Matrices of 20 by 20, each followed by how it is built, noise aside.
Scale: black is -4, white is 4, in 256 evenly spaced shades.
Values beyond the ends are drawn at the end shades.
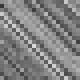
Toeplitz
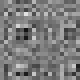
low rank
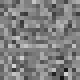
low rank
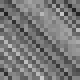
Toeplitz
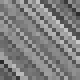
Toeplitz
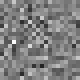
low rank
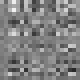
low rank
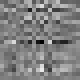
low rank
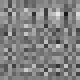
low rank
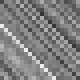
Toeplitz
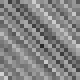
Toeplitz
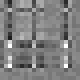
low rank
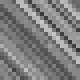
Toeplitz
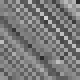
Toeplitz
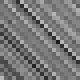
Toeplitz
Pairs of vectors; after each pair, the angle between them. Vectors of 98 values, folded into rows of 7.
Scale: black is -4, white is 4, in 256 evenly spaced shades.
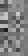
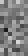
partly aligned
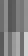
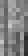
nearly opposite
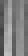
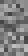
orthogonal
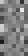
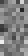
nearly opposite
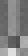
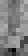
nearly opposite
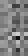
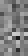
nearly parallel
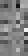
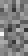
partly opposed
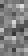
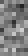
nearly opposite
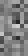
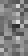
nearly opposite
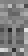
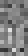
nearly opposite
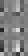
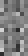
nearly opposite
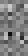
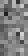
partly opposed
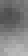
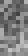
partly aligned
